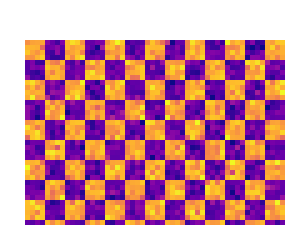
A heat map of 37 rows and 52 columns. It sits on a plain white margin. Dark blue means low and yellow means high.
The histogram has two humps. On average the colour sits 50% of the way up the scale. There is no overall slope. A checkerboard runs through the table.
